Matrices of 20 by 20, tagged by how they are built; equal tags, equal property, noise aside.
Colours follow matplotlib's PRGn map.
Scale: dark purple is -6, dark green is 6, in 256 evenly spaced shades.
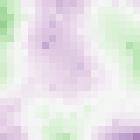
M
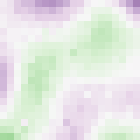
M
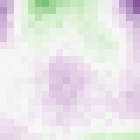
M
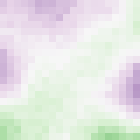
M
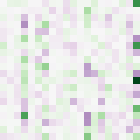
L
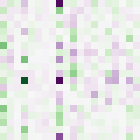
L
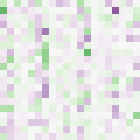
L
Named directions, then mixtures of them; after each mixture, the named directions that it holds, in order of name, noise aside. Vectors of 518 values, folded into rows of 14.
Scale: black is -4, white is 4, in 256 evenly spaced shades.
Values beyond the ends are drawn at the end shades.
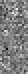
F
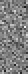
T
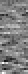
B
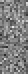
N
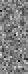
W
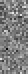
F, T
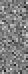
T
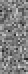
F, W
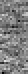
B, N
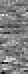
B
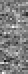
B, N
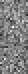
N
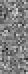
F, W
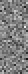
T, W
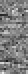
B, F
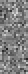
F, W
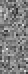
F, W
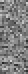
B, N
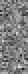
B, W
